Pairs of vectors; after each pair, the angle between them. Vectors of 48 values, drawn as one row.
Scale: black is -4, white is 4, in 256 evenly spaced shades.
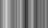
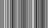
partly aligned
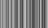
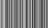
partly aligned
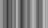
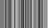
partly aligned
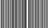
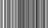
orthogonal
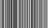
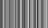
orthogonal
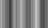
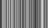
partly opposed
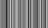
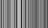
orthogonal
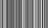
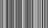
nearly parallel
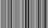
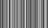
partly opposed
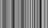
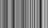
nearly parallel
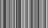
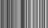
partly opposed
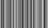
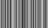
partly aligned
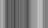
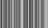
orthogonal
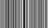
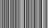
partly aligned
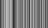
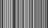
partly aligned
